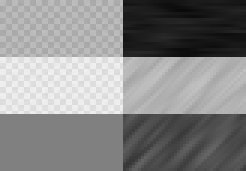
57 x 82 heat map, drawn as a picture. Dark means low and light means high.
The table splits into 3 rows of 2 panels. Panel 1,1: high, checkered, faint in contrast. Panel 1,2: very low, streaked across, faint in contrast. Panel 2,1: very high, checkered, faint in contrast. Panel 2,2: high, slanting up to the right, faint in contrast. Panel 3,1: middling, flat. Panel 3,2: low, slanting up to the right, faint in contrast.
